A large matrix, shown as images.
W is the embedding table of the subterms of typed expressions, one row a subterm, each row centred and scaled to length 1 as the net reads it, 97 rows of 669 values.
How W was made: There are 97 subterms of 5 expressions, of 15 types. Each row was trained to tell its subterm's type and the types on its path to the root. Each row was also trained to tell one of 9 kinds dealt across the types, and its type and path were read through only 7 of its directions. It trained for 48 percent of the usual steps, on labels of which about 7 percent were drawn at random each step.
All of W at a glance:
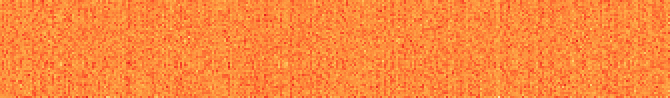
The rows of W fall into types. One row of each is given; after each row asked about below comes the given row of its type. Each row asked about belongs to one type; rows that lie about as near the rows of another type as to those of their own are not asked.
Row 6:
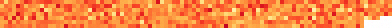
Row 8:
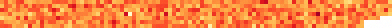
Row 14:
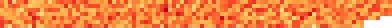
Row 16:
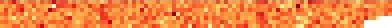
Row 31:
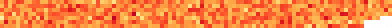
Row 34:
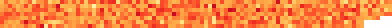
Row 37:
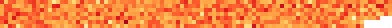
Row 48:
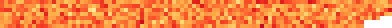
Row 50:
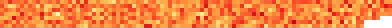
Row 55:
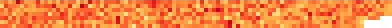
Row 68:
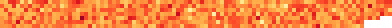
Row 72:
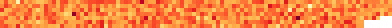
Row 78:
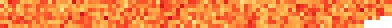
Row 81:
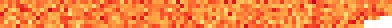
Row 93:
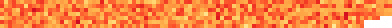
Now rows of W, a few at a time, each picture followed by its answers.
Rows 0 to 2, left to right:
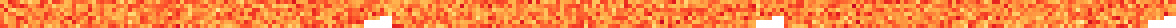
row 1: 34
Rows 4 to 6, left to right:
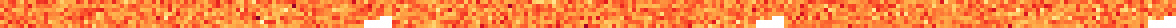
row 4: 55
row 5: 8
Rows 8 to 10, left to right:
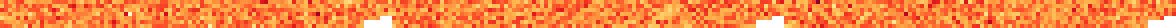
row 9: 37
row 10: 37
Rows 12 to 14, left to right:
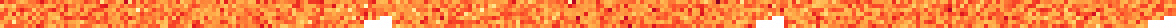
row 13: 68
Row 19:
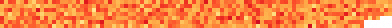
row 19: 48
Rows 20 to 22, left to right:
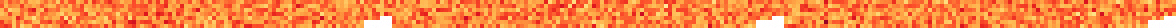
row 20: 14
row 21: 14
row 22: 8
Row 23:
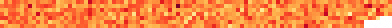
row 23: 55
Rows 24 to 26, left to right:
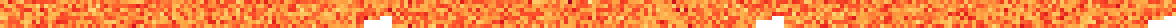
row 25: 6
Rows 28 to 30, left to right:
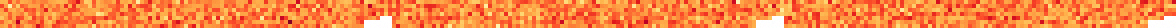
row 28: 68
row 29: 72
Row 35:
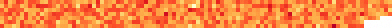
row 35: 31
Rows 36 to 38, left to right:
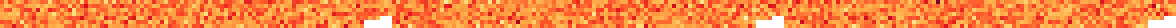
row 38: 37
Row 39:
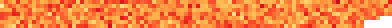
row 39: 78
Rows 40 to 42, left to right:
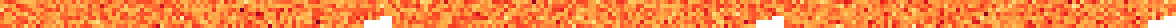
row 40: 81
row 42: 72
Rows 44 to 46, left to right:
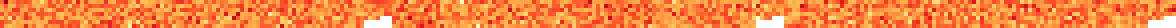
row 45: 37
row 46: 8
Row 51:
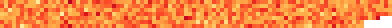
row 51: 14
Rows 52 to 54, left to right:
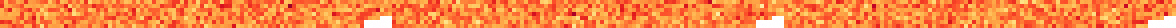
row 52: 93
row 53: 81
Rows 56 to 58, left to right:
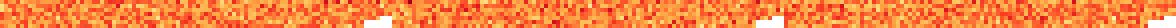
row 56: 78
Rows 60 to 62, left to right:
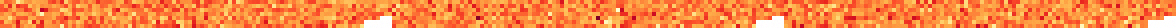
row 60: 81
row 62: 93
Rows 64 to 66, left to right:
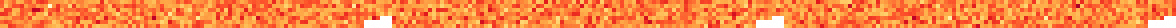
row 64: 93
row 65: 48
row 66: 68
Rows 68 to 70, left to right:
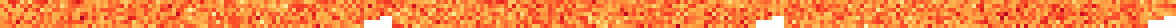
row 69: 81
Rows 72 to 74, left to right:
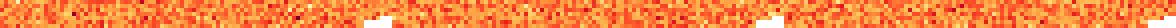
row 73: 8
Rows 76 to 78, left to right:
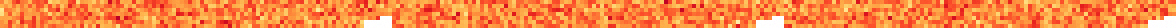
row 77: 34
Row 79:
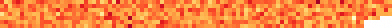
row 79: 93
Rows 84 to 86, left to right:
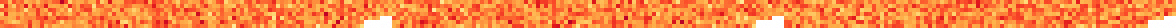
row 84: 72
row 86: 8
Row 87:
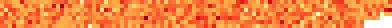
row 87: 72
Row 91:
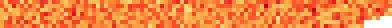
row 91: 93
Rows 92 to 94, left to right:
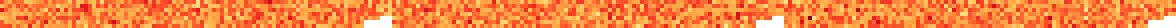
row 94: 72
